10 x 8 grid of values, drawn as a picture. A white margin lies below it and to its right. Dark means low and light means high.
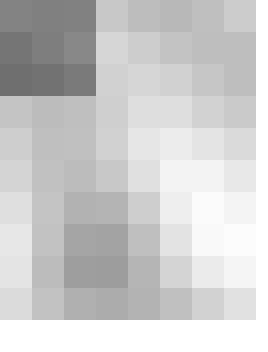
The top left is the ninth with the lowest average. On average the colour sits 80% of the way up the scale. In the top left lies a patch that is lower than the rest.
